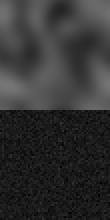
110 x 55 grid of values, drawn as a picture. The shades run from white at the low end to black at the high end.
It is made of 2 by 1 panels. Panel 1,1: high, smooth. Panel 2,1: very high, fine-grained, faint in contrast.
